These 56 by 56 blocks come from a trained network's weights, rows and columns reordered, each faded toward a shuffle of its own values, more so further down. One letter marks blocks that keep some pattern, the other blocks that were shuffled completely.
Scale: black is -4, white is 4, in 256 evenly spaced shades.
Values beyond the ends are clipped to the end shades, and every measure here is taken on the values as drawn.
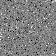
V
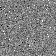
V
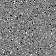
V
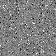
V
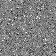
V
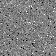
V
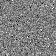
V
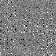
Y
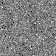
V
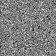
V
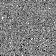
Y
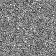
V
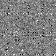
Y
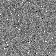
V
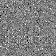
Y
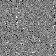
Y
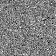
V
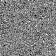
V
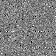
Y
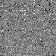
Y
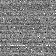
Y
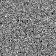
V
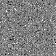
Y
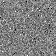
V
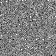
Y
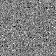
Y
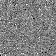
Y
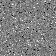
V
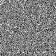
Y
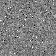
V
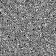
V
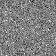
V
